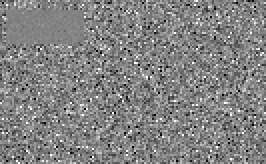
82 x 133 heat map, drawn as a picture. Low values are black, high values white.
Odd rows or columns: none. Slope: none. Grain: fine. Calmest part: top left. Odd patch: calmer, in the top left. Average level on the scale: 50%. Mirror symmetry: none.
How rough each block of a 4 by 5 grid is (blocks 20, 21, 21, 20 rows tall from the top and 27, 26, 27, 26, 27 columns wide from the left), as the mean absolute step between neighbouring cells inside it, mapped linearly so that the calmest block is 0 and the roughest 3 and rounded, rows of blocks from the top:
0 1 3 3 3
2 3 3 3 3
3 3 3 3 3
3 3 3 3 3
